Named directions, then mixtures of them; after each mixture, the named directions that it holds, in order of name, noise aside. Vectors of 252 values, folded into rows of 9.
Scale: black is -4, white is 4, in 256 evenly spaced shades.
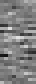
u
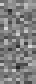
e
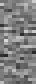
e, u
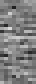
u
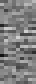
e, u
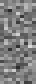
e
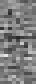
e, u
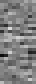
u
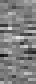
u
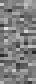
e, u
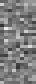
e, u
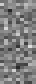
e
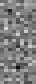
e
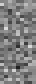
e
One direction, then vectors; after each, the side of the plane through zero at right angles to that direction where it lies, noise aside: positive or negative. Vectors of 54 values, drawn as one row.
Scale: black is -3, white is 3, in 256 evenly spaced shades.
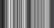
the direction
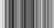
negative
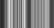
positive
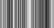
negative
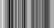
negative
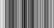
negative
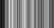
positive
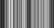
positive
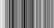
negative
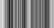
negative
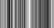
negative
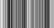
negative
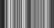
positive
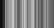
positive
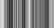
negative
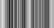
negative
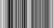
negative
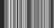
positive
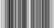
negative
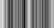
negative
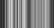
positive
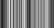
positive
